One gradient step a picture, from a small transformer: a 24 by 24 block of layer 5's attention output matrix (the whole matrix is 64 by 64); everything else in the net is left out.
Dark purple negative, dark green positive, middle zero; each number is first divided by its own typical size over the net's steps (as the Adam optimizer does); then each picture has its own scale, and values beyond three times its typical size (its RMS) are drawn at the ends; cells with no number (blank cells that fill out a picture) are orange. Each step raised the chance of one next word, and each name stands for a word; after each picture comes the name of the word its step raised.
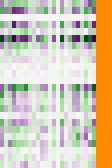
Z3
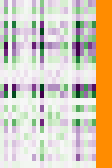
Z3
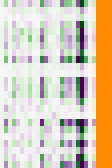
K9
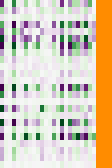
Z3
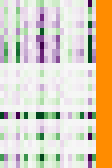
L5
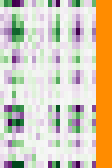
K9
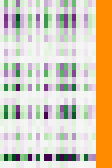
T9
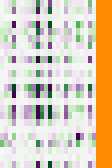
Z3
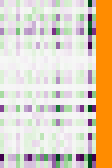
T9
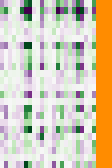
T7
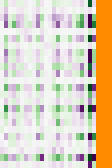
T9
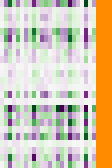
K9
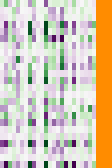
K9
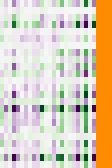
T9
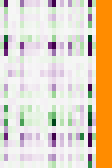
Z3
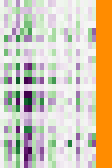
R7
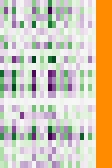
T7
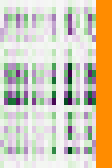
R7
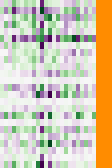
T7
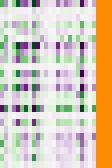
Z3
